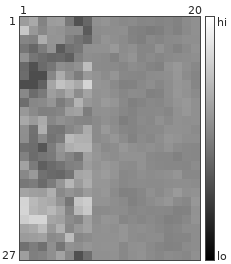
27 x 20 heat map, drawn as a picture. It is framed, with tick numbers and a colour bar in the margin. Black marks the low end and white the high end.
Neither half mirrors the other. The right part is calmer, past a seam about 40% of the way across. The bottom left is the ninth with the highest average. The texture is blotchy. A few values lie far out on both sides of the bulk.
